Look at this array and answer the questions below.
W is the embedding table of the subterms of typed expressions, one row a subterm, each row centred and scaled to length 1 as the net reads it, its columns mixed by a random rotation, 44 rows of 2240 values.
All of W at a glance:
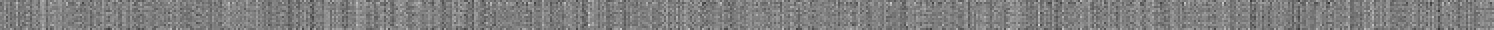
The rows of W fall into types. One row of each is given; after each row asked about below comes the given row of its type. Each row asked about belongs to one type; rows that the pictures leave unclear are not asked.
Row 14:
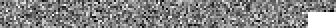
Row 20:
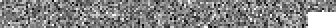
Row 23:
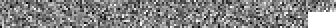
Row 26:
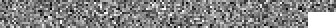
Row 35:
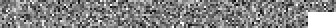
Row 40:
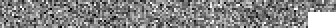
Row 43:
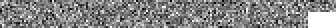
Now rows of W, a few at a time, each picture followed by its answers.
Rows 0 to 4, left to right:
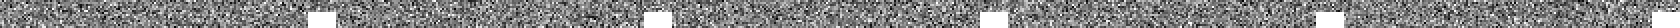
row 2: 23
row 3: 35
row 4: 35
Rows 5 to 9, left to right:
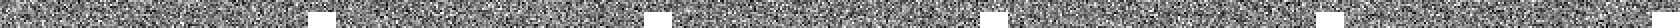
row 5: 35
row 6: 26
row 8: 35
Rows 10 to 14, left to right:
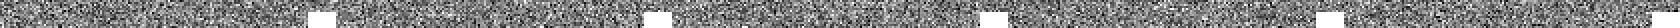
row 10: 40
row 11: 20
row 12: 40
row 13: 26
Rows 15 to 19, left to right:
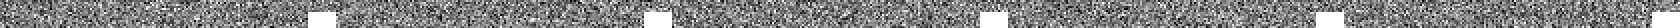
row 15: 26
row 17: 43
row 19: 20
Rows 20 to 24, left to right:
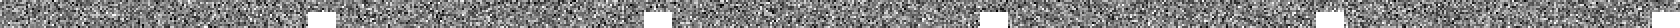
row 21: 23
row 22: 14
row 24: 40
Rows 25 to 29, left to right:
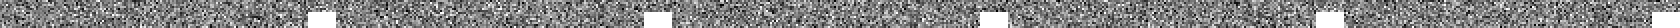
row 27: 14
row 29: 26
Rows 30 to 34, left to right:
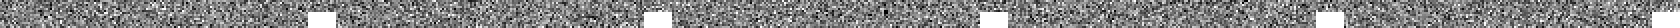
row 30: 26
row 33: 23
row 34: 23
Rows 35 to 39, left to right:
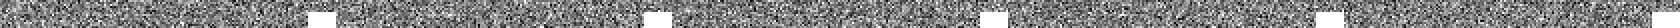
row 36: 20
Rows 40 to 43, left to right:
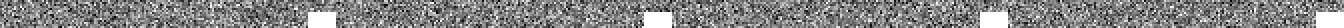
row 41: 14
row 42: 23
